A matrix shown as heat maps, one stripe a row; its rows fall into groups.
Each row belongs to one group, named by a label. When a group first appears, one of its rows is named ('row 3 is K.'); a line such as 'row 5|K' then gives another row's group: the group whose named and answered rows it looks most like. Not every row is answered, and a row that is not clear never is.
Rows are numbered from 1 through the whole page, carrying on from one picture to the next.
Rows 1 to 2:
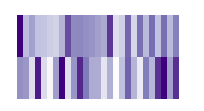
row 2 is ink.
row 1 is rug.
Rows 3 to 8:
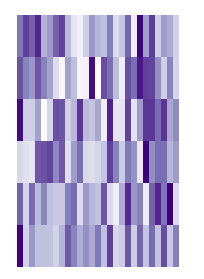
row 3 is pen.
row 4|pen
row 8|rug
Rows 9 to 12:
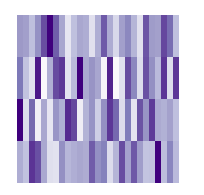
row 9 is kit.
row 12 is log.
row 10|ink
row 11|rug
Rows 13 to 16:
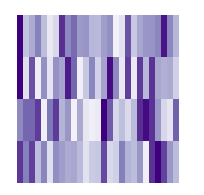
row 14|rug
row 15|pen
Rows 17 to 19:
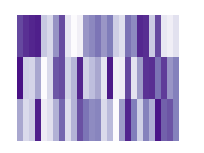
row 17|pen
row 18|ink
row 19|ink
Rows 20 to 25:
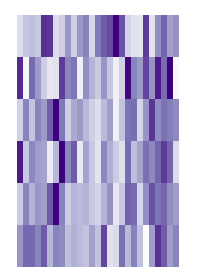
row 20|kit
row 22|ink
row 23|rug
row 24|ink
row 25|log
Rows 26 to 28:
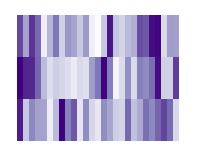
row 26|pen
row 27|pen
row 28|rug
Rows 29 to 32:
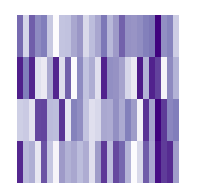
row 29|log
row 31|ink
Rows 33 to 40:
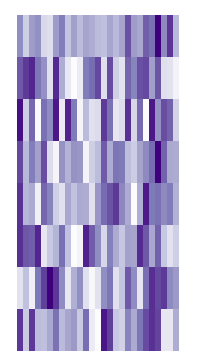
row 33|ink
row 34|pen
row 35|rug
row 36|log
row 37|kit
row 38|pen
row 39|ink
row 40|pen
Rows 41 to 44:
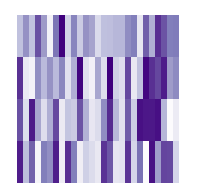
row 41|ink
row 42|ink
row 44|rug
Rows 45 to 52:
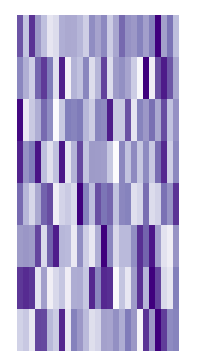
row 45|log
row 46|kit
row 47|rug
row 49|kit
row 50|pen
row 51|pen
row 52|ink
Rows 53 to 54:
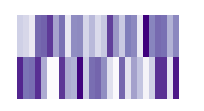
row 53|ink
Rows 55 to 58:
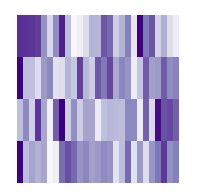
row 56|kit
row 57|ink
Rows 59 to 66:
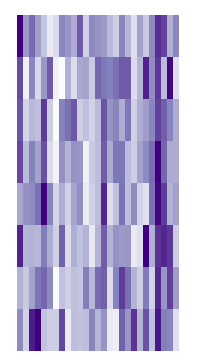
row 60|kit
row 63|log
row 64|kit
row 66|log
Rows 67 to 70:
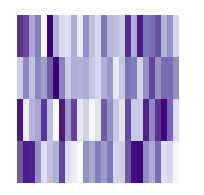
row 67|pen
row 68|ink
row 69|rug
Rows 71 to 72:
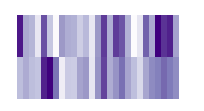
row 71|kit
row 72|kit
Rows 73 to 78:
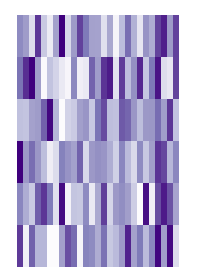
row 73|ink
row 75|kit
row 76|log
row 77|kit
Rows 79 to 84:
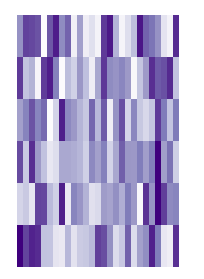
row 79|pen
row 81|log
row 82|log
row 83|ink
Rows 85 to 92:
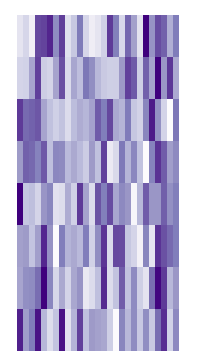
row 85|ink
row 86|ink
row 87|pen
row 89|kit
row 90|kit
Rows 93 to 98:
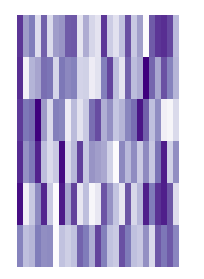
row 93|rug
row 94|rug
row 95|pen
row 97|rug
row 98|kit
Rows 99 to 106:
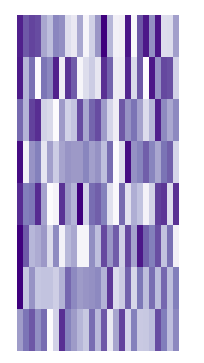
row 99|pen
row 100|rug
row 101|log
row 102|rug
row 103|log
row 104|pen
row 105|rug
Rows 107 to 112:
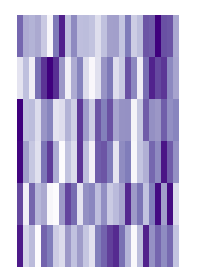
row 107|ink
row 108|ink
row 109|kit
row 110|kit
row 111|rug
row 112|kit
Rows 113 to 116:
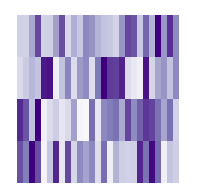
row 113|ink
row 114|kit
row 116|pen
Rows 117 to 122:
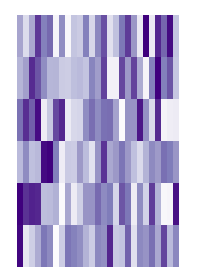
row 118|log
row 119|pen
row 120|kit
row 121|pen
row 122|rug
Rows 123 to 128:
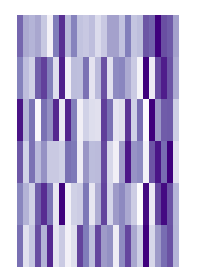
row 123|ink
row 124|kit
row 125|rug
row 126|rug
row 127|kit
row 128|kit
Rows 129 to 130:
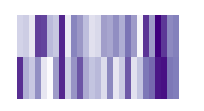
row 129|ink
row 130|ink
